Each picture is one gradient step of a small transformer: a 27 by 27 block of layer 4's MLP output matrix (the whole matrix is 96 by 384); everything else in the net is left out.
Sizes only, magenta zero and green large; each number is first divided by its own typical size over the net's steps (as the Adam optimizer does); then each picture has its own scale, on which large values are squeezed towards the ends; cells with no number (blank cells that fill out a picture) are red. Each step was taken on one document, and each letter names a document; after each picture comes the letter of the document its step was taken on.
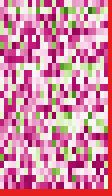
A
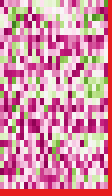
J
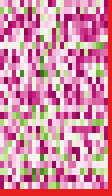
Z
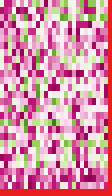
A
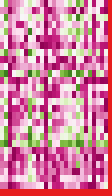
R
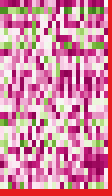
Z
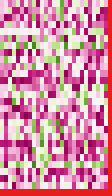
J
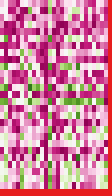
R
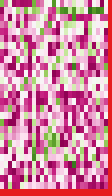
A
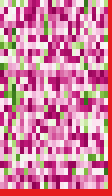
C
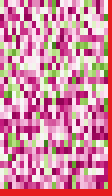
J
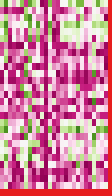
R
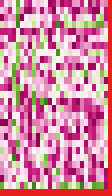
Z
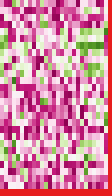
C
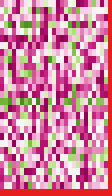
R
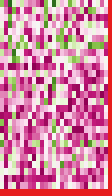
A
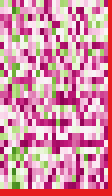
J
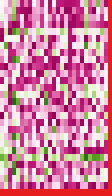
C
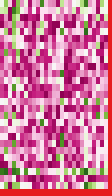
C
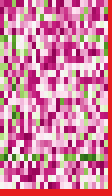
C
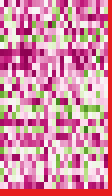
J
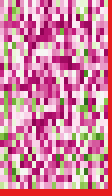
C
